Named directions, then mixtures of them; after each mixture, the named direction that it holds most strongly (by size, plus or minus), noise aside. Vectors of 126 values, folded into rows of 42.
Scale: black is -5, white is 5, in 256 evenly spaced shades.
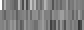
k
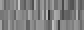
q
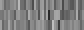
q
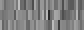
q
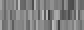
q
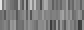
k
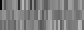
k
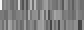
k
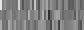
q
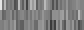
k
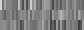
k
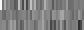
k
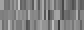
q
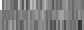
k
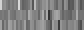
q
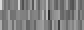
q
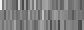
k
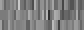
q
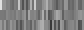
k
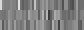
q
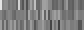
k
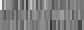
k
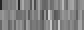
q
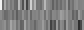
k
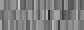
q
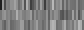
k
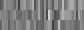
q
